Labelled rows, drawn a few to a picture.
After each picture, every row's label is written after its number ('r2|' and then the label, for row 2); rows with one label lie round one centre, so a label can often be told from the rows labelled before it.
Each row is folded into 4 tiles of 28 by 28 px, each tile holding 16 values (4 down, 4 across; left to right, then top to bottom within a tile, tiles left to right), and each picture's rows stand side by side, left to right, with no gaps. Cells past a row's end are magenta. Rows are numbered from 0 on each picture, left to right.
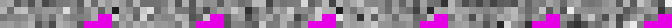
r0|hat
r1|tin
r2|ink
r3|tin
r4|hat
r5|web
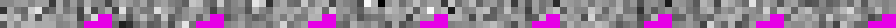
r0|tin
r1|web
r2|ink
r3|ink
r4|tin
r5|tin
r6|ink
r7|hat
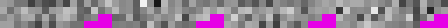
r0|hat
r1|ink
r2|hat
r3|tin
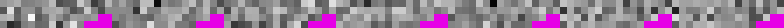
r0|web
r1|ink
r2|web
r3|hat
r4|ink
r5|tin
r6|tin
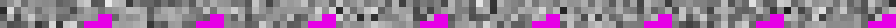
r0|web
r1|hat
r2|ink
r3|tin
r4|ink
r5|tin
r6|web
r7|tin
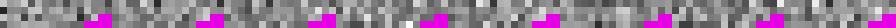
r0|tin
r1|ink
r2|ink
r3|web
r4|ink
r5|hat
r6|web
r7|ink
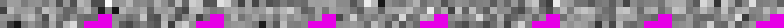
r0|web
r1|web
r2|hat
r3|ink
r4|web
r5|hat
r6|ink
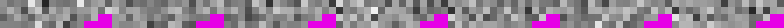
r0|ink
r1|hat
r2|ink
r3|tin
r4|tin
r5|ink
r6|tin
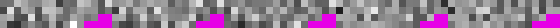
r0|web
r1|web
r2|web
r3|tin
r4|tin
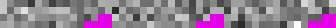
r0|hat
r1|tin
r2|web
